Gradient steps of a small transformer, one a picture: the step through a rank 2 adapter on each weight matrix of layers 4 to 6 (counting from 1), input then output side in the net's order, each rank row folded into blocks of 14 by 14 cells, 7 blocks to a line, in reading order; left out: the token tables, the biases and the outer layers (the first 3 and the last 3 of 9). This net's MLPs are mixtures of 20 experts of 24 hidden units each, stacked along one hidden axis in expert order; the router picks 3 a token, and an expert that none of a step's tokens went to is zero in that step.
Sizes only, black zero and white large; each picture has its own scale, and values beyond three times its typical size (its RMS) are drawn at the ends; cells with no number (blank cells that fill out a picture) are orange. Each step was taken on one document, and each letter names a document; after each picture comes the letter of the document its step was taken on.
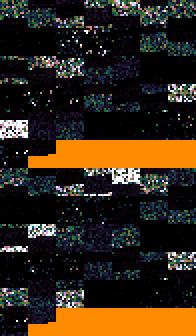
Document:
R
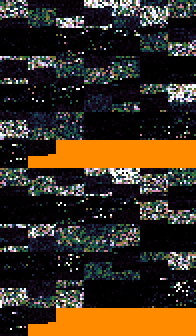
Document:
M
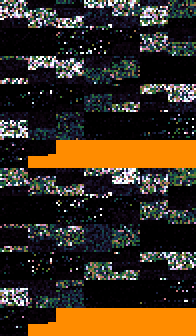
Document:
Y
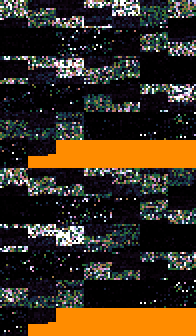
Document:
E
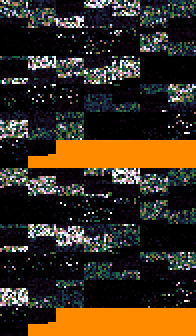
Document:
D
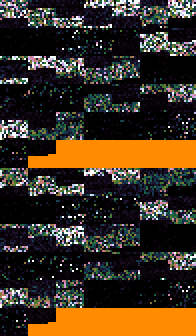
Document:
E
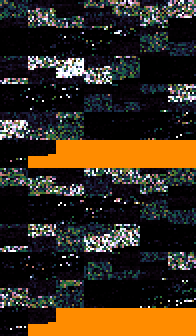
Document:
M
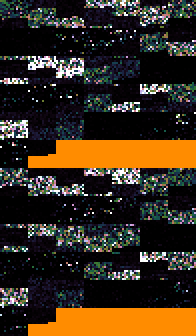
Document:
D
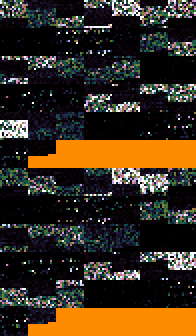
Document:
R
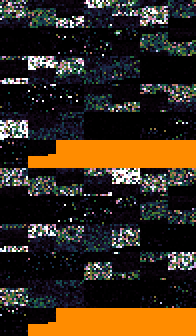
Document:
D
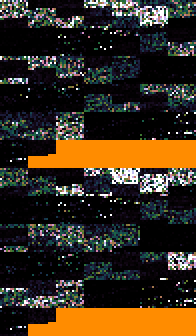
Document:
M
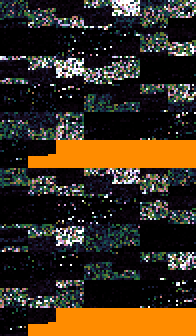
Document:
M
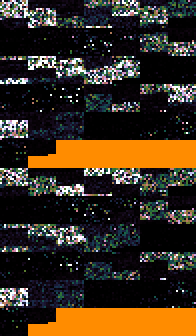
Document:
D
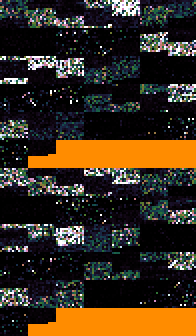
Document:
E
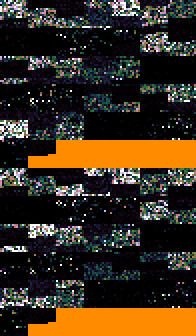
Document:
D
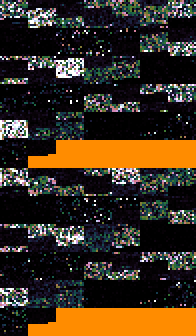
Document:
E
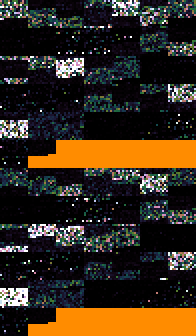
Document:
R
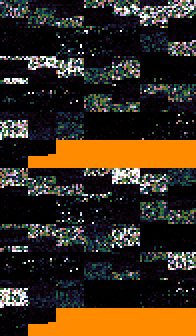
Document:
Y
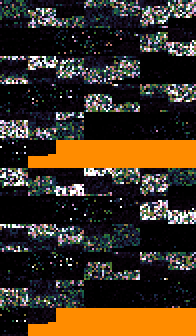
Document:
D
